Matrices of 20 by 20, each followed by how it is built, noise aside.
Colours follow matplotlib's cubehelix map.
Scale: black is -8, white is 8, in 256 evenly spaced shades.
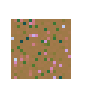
sparse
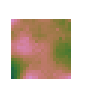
smooth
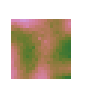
smooth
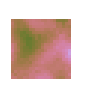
smooth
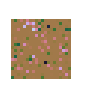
sparse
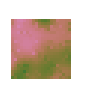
smooth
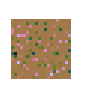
sparse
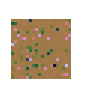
sparse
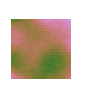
smooth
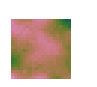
smooth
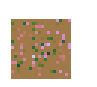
sparse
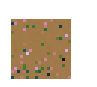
sparse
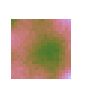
smooth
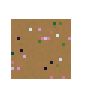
sparse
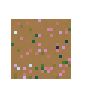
sparse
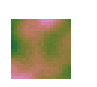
smooth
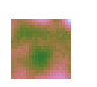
smooth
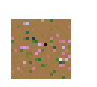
sparse
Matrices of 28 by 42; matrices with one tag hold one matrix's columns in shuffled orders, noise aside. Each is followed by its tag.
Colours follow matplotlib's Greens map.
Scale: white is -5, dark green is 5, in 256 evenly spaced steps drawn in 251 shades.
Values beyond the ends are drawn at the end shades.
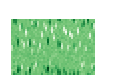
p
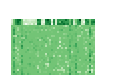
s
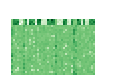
s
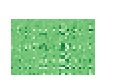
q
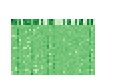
s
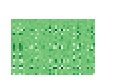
q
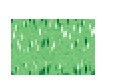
p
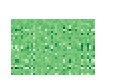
q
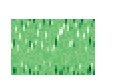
p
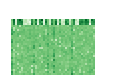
s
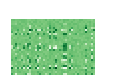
q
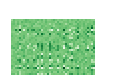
q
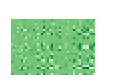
q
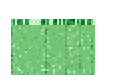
s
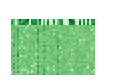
s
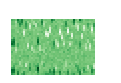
p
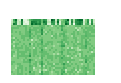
s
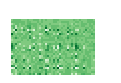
q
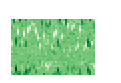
p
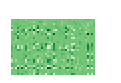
q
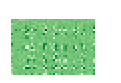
q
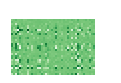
q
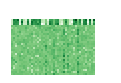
s
